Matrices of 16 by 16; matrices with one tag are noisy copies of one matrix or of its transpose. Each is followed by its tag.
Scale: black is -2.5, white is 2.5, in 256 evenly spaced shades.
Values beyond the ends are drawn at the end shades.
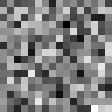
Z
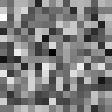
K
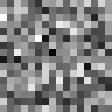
K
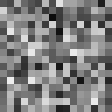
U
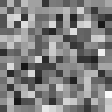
Z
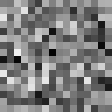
K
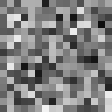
Z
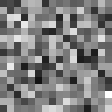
Z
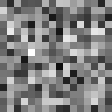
U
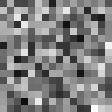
Z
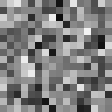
K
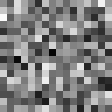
K
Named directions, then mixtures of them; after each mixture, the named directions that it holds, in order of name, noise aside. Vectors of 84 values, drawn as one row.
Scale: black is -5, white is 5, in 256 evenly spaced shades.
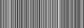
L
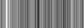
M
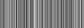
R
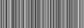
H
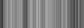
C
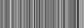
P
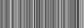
P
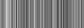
M, R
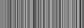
P, R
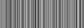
H, P, R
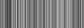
H, M, R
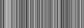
L, M, R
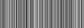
R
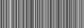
H, R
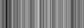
M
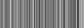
P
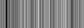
H, M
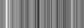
M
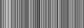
L, M
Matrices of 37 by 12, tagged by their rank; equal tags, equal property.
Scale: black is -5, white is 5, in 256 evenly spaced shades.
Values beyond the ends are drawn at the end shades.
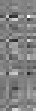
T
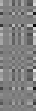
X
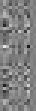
T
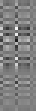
X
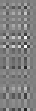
X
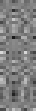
T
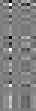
X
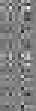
T
